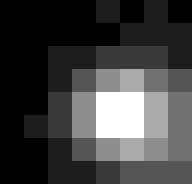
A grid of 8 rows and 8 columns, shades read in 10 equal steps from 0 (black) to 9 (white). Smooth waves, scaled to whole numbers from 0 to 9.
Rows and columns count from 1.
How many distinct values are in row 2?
2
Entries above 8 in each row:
0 0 0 0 2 2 0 0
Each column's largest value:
0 1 2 5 9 9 6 4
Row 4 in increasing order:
0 0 1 3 3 4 5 6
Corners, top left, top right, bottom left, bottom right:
0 0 0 3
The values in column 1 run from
0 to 0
